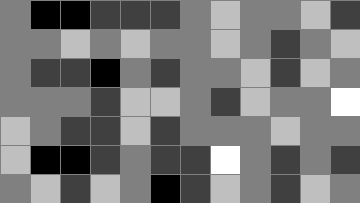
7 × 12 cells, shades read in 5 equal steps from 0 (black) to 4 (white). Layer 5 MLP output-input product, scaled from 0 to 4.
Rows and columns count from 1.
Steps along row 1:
down same up same same up up down same up down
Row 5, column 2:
2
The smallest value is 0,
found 6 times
